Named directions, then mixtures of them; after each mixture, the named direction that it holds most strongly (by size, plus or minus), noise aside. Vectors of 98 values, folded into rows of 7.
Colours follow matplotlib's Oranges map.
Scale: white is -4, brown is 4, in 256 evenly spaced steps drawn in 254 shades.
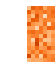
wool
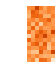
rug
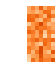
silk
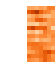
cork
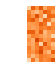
silk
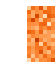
wool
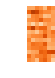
cork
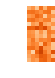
silk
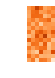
rug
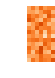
silk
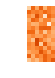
wool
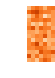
cork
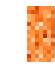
silk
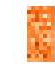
wool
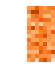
rug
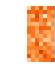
wool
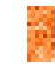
silk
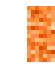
rug
